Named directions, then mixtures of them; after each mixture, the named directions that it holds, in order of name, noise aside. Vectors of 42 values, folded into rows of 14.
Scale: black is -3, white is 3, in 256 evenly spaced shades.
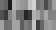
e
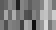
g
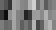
e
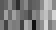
g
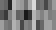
e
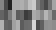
e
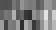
e, g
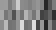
g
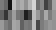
e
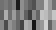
g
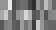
e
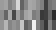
g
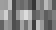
e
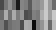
g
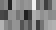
e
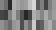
e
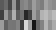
e, g
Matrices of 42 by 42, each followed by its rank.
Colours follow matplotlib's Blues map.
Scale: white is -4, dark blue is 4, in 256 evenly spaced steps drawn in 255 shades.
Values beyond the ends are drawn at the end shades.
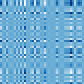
one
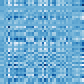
two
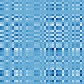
one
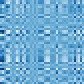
two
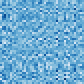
five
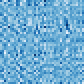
five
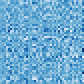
five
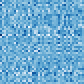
five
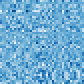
five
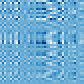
two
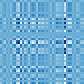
one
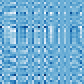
two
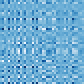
two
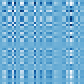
one
